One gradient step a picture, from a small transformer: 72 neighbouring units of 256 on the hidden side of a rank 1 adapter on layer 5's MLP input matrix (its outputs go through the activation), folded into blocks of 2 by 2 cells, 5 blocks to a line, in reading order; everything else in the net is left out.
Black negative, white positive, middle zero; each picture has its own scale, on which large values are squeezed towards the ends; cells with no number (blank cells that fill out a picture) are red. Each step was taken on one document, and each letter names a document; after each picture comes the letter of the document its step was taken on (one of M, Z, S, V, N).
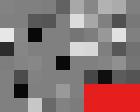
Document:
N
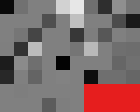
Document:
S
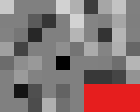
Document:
N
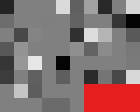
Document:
S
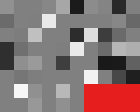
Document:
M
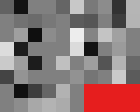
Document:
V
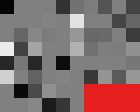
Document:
S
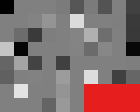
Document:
S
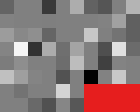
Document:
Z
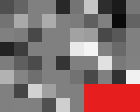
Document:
V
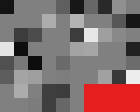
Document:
S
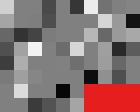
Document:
Z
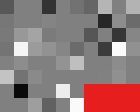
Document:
Z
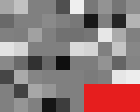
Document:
V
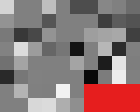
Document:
Z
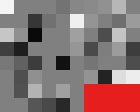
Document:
N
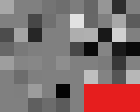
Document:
N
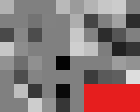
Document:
N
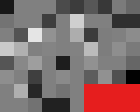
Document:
S
